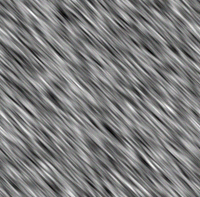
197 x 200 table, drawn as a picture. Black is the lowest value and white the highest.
Overall the values sit about 50% of the way up the scale. Streaks slant down to the right. No single row or column stands out from its neighbours. The histogram is bell-shaped. There is no overall slope.
